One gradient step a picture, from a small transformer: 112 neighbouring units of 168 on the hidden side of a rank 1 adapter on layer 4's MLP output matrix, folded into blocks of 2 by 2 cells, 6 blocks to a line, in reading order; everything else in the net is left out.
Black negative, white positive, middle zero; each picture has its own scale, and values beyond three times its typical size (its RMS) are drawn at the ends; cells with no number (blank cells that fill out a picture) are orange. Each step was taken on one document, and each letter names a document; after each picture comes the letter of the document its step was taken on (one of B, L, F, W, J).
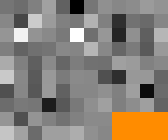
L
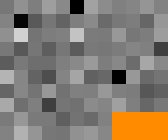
L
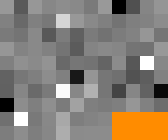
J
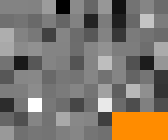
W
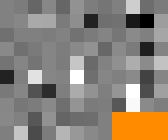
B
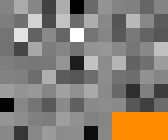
L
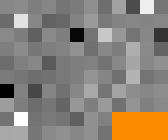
J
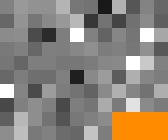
J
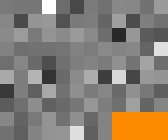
L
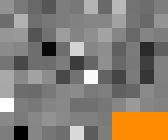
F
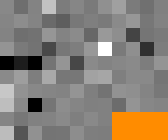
F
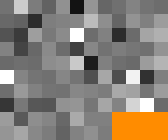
L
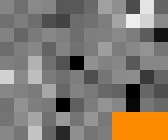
B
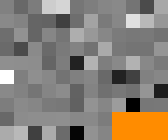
B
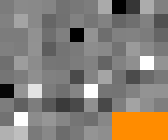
J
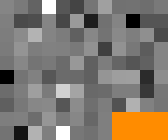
B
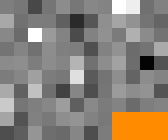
J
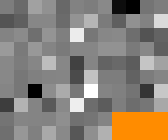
J
